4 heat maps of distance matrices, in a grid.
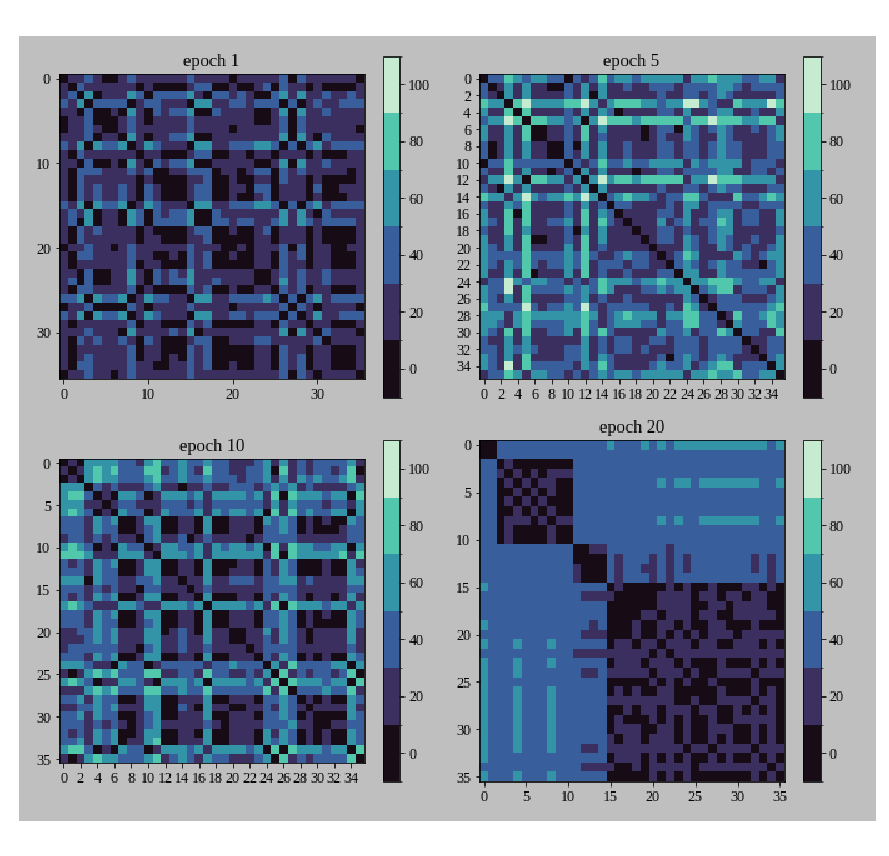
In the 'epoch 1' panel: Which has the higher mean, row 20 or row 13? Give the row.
13
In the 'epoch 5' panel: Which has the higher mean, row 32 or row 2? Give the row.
32
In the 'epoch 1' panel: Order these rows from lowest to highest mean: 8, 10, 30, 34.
34, 10, 30, 8
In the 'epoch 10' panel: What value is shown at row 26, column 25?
80
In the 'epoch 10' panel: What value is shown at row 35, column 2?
20
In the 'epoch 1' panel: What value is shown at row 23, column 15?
60
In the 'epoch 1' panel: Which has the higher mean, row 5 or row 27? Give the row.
5
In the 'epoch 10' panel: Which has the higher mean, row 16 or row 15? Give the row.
15
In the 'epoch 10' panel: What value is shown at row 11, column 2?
80
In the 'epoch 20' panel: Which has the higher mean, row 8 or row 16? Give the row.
8
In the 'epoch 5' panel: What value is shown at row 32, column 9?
20
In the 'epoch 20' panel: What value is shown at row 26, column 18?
20
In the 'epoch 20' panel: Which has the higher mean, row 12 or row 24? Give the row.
12
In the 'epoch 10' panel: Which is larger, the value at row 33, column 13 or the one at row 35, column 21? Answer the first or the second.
the second
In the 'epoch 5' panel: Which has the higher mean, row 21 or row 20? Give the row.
21
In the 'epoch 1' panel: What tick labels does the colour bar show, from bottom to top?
0, 20, 40, 60, 80, 100
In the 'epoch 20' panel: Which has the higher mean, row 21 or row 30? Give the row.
21
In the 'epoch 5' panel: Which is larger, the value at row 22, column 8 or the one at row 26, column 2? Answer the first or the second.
the first
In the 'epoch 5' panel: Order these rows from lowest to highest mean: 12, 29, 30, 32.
32, 30, 29, 12
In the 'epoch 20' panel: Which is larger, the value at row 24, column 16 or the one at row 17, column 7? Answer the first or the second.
the second
